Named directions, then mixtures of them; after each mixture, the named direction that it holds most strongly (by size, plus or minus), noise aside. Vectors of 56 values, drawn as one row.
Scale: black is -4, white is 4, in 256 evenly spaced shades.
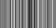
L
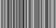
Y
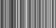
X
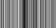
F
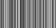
X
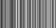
X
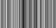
F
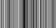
F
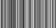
X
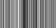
F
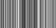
F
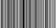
Y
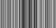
L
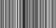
F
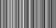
Y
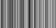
X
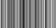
Y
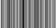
Y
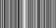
F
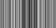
L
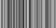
Y
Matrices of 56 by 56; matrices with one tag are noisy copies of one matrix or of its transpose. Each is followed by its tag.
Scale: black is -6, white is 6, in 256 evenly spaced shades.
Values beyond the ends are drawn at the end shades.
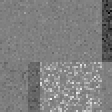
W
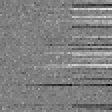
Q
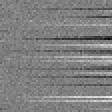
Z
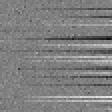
Z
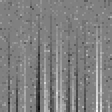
Z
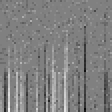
Q
